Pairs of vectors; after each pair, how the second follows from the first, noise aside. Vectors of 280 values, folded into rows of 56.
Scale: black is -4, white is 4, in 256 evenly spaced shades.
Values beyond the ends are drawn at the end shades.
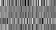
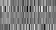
wrapped around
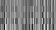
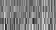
sign-scrambled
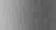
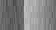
wrapped around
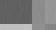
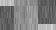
wrapped around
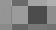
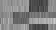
wrapped around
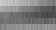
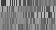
sign-scrambled
